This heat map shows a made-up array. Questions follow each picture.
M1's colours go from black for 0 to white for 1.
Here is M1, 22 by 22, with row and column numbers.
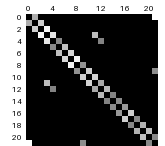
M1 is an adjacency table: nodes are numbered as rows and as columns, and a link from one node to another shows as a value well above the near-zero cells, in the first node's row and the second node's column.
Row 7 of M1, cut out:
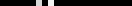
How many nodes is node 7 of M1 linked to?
2
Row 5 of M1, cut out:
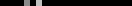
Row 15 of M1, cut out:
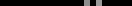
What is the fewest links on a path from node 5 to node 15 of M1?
5
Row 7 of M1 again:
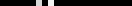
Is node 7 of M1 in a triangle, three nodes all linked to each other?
no
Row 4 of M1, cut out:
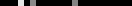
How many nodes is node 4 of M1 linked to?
3
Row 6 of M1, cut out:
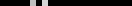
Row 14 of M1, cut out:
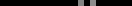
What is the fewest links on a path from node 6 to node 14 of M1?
5
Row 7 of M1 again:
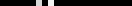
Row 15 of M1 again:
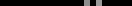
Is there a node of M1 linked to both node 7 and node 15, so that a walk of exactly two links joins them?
no
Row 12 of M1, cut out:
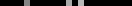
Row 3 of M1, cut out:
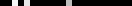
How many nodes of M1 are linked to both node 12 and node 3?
2
